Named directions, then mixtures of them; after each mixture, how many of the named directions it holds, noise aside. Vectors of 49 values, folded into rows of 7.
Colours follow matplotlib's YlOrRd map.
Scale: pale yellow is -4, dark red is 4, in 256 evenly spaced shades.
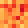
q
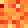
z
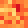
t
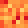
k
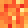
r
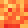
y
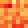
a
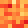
one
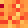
one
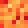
one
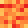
three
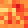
one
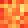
one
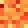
one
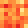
three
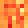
one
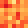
two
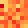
two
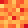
three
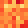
two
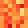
two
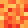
one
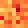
one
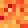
two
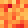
two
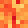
three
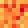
one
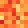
one
